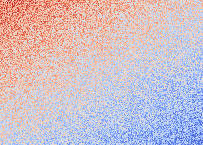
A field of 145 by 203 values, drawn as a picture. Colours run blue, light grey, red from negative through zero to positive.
Slope: up to the top left. Odd rows or columns: none. Ninth with the highest average: top left. Histogram: bell-shaped. Ninth with the lowest average: bottom right. Stripes: none. Grain: fine.
